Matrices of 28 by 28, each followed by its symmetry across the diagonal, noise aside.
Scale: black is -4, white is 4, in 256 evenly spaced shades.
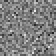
antisymmetric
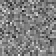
antisymmetric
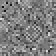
symmetric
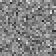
neither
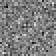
symmetric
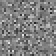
antisymmetric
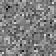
symmetric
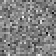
neither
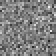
neither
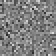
antisymmetric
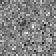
symmetric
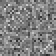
symmetric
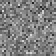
neither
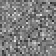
symmetric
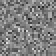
antisymmetric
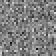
neither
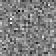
antisymmetric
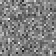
neither
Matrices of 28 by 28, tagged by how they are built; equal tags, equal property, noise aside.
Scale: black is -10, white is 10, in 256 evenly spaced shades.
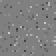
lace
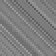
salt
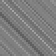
salt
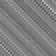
salt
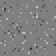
lace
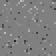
lace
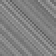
salt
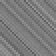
salt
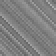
salt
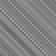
salt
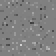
lace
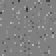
lace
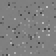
lace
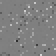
lace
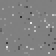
lace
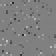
lace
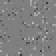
lace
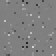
lace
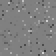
lace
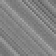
salt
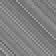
salt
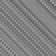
salt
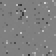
lace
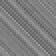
salt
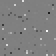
lace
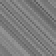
salt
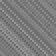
salt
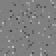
lace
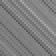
salt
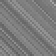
salt
